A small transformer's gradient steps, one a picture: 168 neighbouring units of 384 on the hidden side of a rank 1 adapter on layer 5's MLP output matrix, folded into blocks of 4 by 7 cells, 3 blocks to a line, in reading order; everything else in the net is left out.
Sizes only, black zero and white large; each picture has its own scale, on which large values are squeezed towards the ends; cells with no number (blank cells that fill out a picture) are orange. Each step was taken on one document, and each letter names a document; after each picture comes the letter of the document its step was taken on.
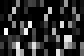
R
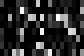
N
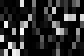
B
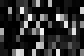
N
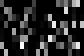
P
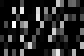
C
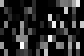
P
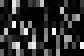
R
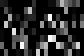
P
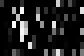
C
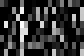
C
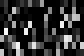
R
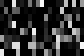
R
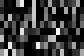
B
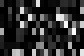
N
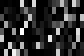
B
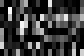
N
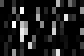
C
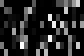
P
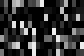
R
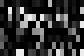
N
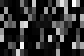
B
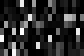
B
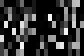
P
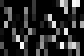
P
